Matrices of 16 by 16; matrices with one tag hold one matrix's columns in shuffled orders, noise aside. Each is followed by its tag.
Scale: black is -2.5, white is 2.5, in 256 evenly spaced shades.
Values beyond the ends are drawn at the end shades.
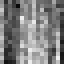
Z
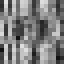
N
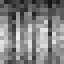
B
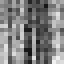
Z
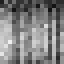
B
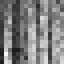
Z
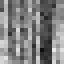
Z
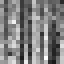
Z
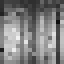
B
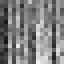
Z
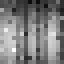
B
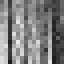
Z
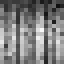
B
